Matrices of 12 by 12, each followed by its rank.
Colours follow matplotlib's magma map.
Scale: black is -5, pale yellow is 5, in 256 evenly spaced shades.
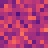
full rank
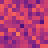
full rank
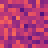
full rank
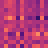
two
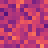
full rank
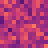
full rank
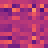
two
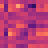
two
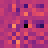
two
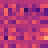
two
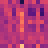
two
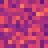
full rank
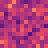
full rank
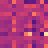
two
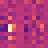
two
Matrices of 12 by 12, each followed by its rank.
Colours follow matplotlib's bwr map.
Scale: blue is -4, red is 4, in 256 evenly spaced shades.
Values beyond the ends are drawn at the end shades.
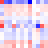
two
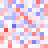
full rank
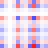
one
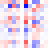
two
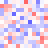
full rank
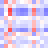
two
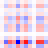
one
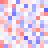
full rank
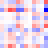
two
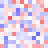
full rank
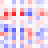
two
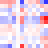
two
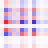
one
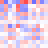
two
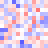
full rank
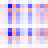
one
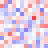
full rank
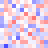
full rank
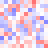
full rank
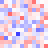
full rank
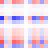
one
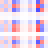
one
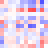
two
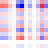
one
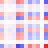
one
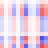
one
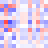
two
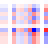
one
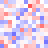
full rank
